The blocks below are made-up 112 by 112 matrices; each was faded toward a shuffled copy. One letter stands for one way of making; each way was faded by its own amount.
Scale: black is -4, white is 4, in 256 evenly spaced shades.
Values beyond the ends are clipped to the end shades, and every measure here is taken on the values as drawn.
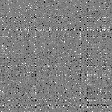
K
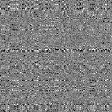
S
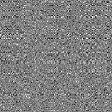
S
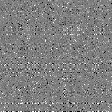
K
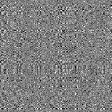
S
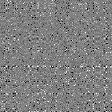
K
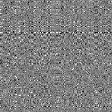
S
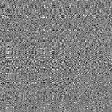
S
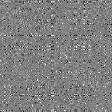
K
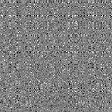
S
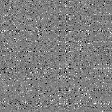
K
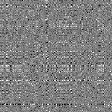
S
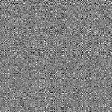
S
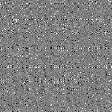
K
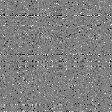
K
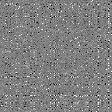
K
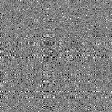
S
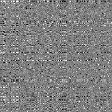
S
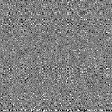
S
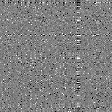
K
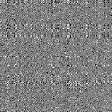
S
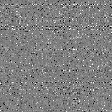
K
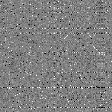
K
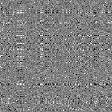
S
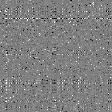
K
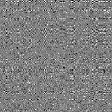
S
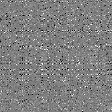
K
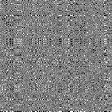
S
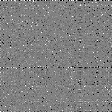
K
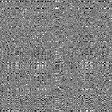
S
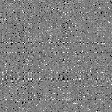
K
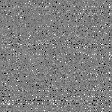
K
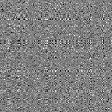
S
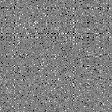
K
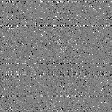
K
